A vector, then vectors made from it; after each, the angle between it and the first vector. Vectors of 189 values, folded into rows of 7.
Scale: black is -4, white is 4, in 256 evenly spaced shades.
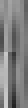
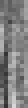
nearly opposite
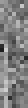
partly aligned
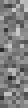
orthogonal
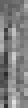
nearly opposite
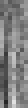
nearly opposite
